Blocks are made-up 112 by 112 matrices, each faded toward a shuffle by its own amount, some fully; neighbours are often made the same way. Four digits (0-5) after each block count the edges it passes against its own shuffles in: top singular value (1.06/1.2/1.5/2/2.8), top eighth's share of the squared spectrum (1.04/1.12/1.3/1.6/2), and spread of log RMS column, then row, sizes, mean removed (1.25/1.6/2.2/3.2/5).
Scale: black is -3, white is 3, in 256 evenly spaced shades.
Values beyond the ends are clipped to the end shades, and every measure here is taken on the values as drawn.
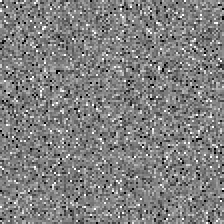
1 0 0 0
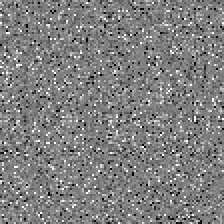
3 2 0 0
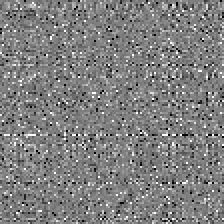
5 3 2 2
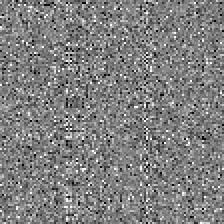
4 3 2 1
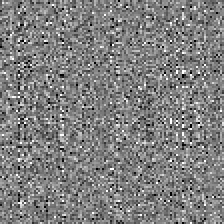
4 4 3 2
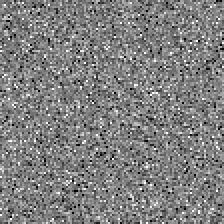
1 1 0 0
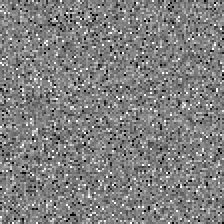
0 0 0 0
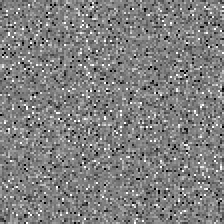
1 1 0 0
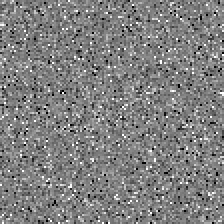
1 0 0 0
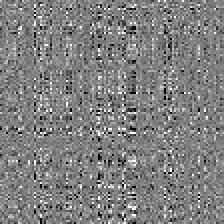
5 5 4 3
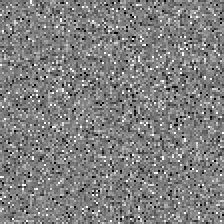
2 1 0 0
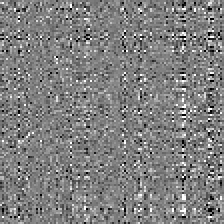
5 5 4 3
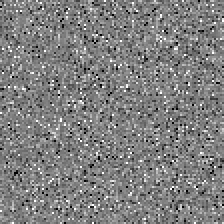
3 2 1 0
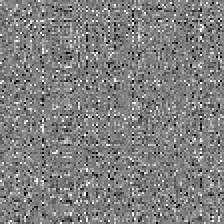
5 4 3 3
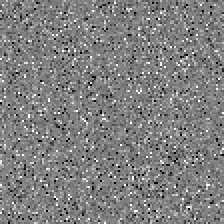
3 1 1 0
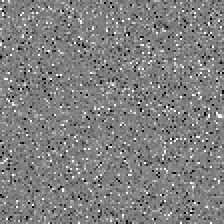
0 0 0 0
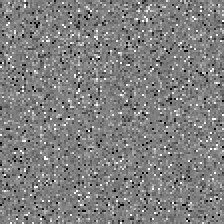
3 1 1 0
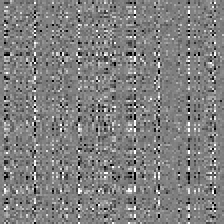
5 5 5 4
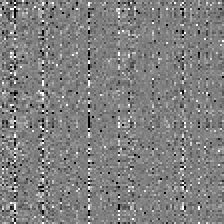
5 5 4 2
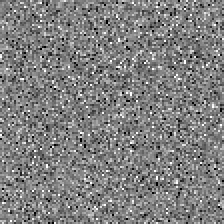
1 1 0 0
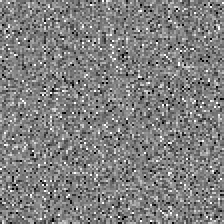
3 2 1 0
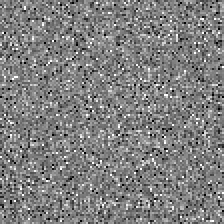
3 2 1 0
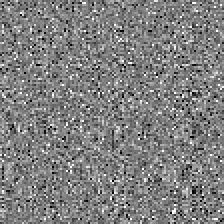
4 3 2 2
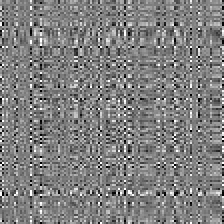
5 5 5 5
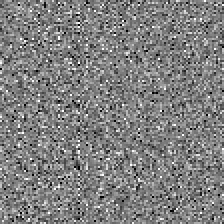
4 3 2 1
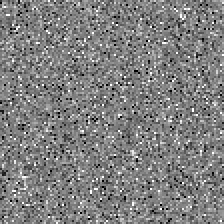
0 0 0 0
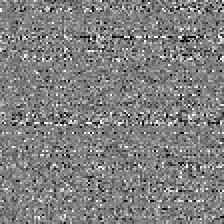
2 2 2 4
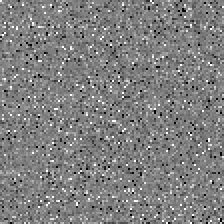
0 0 0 0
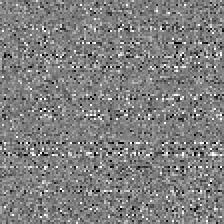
2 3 2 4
